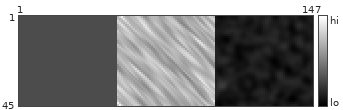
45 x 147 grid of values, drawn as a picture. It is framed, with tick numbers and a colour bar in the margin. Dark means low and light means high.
The table splits into one row of 3 panels. Panel 1,1: low, flat. Panel 1,2: high, slanting down to the right. Panel 1,3: very low, blotchy, faint in contrast.
